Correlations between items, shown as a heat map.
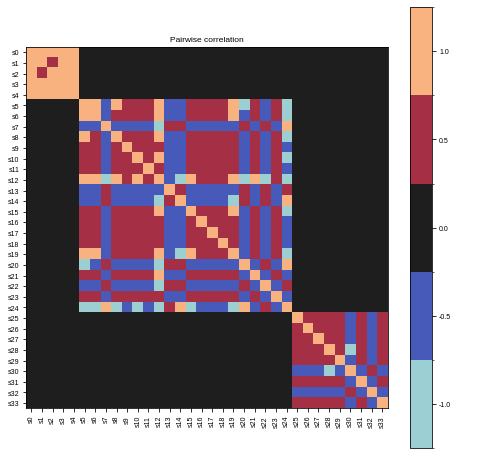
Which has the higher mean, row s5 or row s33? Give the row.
s5
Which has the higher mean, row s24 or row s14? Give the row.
s14
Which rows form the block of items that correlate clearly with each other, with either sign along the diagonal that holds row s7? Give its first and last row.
s5 to s24
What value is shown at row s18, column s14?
-0.5
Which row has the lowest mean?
s24
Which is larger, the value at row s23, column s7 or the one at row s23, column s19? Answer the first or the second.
the second
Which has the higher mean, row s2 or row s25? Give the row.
s2
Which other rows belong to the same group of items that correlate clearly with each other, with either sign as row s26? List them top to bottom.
s25, s27, s28, s29, s30, s31, s32, s33
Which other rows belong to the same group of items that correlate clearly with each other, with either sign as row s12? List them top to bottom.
s5, s6, s7, s8, s9, s10, s11, s13, s14, s15, s16, s17, s18, s19, s20, s21, s22, s23, s24
